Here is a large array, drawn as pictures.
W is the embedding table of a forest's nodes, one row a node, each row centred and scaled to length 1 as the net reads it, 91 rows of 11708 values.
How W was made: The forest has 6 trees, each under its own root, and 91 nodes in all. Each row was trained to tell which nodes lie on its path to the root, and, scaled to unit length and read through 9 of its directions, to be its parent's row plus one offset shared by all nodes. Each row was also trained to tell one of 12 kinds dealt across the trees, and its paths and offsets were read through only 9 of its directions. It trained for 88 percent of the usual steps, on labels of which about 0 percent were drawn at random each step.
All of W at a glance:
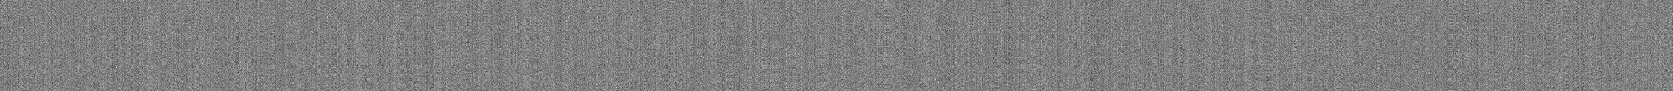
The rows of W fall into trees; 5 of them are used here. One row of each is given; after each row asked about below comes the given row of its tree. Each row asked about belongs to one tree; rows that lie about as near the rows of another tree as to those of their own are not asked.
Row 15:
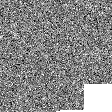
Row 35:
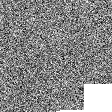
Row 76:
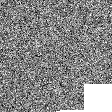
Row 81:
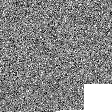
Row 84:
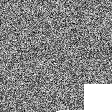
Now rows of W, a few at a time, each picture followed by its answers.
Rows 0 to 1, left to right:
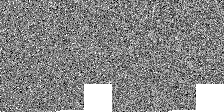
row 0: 15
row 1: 15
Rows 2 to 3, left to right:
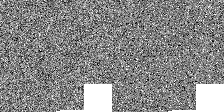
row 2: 35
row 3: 76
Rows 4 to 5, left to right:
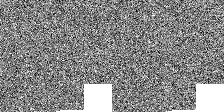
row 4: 15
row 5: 35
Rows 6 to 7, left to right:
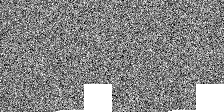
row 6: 81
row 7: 15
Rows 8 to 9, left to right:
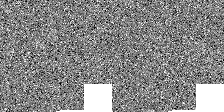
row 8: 76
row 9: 15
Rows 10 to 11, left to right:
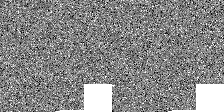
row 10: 81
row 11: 84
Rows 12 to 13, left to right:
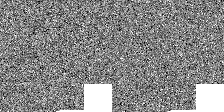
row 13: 81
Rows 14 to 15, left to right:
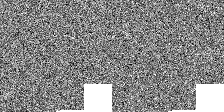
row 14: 35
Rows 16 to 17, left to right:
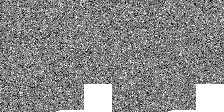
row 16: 81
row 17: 81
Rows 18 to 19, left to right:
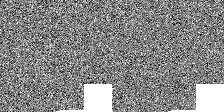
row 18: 81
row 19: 15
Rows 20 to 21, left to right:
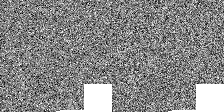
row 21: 81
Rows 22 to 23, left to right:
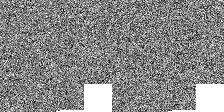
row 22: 15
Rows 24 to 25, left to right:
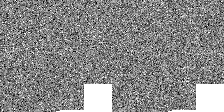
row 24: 81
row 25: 15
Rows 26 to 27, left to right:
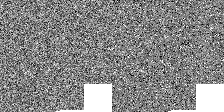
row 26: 35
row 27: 76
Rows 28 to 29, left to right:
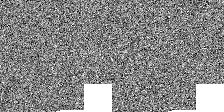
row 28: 15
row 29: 84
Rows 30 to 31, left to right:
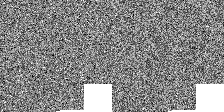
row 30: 81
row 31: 35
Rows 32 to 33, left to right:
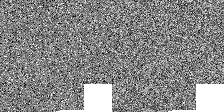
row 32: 81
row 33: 76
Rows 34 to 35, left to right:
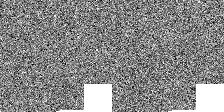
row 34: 15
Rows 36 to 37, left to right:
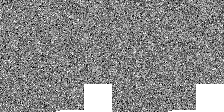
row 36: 76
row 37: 76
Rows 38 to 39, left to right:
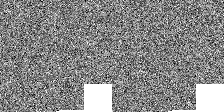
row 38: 76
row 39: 76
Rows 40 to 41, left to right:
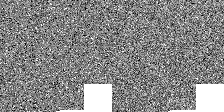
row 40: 84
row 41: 81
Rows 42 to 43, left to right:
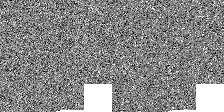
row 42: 15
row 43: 81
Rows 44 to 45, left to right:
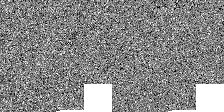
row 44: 84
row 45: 84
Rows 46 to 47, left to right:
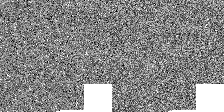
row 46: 15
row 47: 81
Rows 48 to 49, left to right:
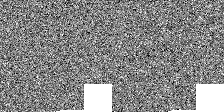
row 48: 76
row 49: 76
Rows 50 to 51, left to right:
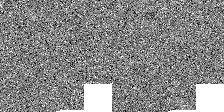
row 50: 35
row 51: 81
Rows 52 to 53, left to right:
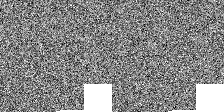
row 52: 76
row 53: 76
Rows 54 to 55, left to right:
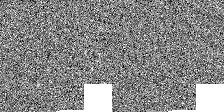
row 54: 76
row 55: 15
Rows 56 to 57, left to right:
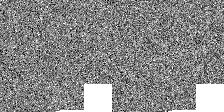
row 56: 35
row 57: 81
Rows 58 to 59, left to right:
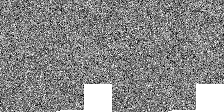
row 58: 15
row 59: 76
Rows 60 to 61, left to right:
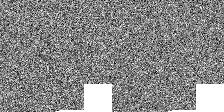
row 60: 35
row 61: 76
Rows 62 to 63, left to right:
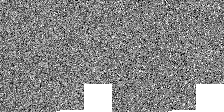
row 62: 76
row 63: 15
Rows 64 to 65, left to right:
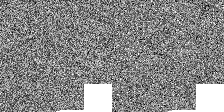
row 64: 76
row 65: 81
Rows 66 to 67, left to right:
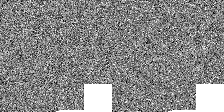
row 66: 84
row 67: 81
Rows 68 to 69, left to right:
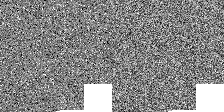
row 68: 84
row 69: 35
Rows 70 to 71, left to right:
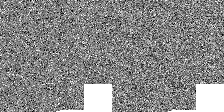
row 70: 15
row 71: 35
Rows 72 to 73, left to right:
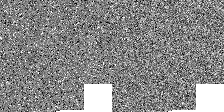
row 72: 76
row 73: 15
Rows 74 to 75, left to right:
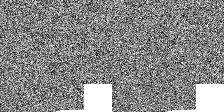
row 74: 81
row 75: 81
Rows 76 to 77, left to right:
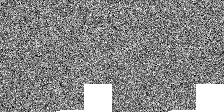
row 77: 81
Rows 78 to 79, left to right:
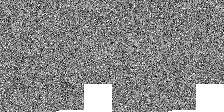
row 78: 15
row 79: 15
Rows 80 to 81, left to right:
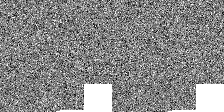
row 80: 15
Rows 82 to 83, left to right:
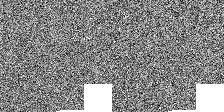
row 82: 76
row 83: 76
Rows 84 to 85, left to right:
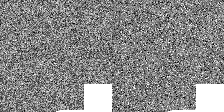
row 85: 81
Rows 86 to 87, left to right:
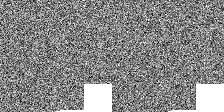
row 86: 35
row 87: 76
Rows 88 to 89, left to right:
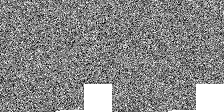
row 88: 84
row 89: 35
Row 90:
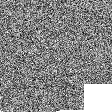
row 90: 15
